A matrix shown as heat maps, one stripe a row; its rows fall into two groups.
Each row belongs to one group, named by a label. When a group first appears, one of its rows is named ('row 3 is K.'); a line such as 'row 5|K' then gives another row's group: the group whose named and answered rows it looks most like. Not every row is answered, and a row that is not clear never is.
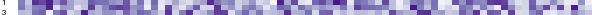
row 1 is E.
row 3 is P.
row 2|E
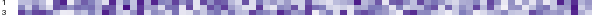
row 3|E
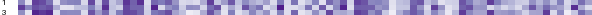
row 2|E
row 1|E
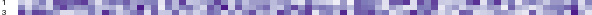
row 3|E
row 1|P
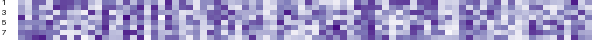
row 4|P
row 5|E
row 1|P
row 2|P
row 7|E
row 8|E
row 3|E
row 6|E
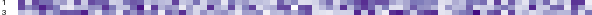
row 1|E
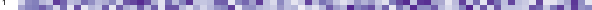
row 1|P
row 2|E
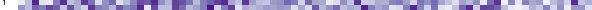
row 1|P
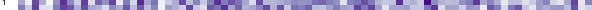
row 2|P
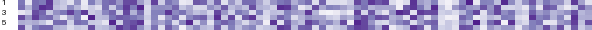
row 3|P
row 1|E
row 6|E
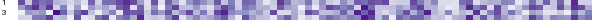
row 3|P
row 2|E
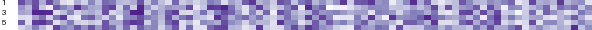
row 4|P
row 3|E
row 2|P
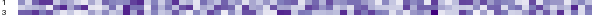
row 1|E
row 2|P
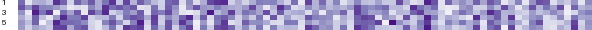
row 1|P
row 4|P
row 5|P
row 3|E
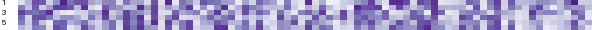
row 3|E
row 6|P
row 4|E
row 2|P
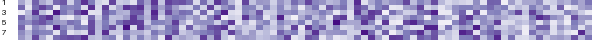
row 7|E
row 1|P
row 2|E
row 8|P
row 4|E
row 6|P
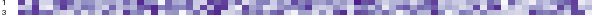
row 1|P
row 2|P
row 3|E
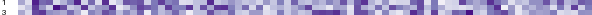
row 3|E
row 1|E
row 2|P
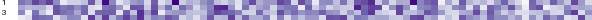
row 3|P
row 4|E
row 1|E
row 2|P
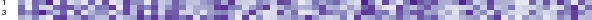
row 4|P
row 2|P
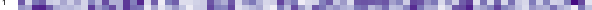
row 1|E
